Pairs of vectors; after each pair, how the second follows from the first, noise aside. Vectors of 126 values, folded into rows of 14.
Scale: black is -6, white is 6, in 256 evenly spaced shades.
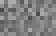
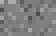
partly zeroed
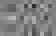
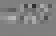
partly zeroed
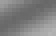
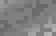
partly zeroed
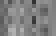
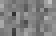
wrapped around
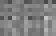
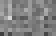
reversed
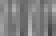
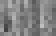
wrapped around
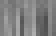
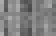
wrapped around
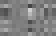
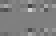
partly zeroed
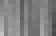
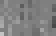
partly zeroed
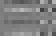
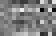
scaled up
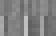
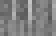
reversed
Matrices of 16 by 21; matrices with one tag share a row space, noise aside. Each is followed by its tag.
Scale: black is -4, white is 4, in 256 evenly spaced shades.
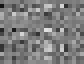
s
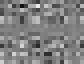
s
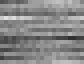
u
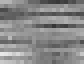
u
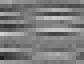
u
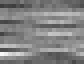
u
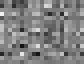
s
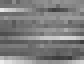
u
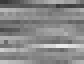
u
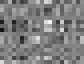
s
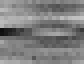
u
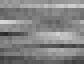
u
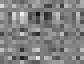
s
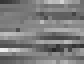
u
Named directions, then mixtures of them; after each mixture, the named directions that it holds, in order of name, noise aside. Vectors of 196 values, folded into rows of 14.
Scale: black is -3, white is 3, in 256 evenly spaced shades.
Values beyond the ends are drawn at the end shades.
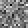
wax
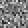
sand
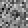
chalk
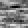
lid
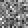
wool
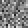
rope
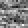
lid, sand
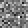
chalk, sand, wool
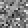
chalk, wax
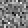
sand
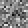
chalk, sand, wax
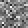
wax, wool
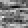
lid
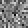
rope, sand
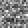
lid, sand, wool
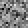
chalk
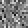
rope, sand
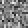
lid, rope, sand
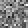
wax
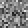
chalk, sand, wax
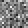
wool
